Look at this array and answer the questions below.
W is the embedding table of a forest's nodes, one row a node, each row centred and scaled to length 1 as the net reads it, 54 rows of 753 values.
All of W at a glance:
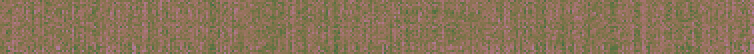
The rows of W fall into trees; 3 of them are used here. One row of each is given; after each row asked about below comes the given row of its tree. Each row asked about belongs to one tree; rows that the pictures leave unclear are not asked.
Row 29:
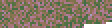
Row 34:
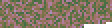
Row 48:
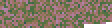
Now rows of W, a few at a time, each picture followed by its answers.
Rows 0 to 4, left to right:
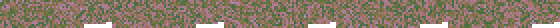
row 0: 48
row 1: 29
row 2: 34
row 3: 34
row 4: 48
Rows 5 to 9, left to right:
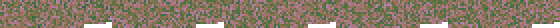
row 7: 48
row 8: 34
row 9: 29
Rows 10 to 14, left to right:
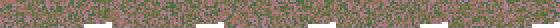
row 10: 34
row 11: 34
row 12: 34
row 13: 34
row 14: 48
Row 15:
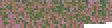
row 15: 34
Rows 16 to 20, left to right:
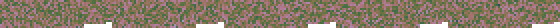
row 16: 29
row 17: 34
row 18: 48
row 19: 34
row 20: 48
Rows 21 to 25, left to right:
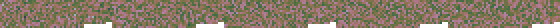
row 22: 34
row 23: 29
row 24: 29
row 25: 34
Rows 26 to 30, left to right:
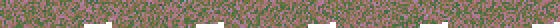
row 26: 48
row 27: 48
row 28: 34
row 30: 34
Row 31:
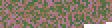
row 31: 34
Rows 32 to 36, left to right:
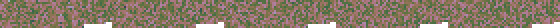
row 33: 34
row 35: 29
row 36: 34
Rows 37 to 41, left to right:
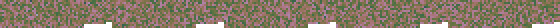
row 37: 29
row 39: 48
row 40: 29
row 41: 34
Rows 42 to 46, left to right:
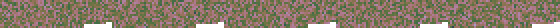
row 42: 29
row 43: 48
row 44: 48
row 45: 29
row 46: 48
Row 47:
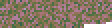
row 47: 48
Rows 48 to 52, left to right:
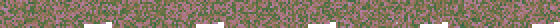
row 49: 48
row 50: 34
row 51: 34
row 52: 48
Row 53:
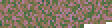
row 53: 48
